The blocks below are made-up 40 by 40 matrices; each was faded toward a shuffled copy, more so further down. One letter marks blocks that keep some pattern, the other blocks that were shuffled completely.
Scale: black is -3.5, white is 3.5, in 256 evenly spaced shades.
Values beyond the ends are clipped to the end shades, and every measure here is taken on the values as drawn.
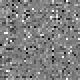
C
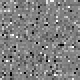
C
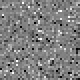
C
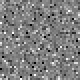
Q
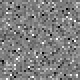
Q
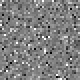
Q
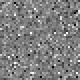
Q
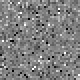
Q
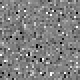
Q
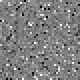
Q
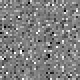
C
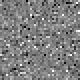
Q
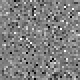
C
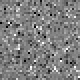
C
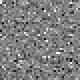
C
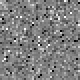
Q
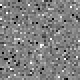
Q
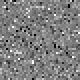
Q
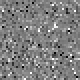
C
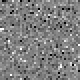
Q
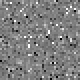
Q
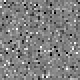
Q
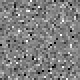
Q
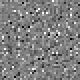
C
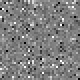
C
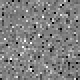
Q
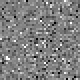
C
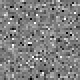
C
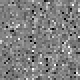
C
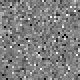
Q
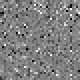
C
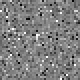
Q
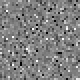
Q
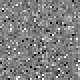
Q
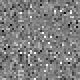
C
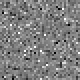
Q
